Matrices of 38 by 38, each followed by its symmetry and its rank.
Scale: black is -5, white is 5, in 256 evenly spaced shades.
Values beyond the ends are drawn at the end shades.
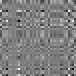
neither, rank two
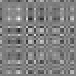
symmetric, rank two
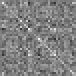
symmetric, rank five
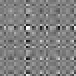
symmetric, rank two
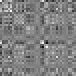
symmetric, rank three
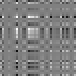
symmetric, rank one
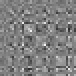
symmetric, rank three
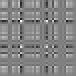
symmetric, rank one
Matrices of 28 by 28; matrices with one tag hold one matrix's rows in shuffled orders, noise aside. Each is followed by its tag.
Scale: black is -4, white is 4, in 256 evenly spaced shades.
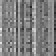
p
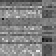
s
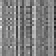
p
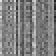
p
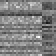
s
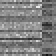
s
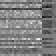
s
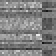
s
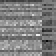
s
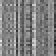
p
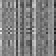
p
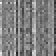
p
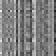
p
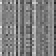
p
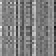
p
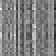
p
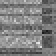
s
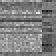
s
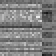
s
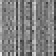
p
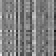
p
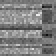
s
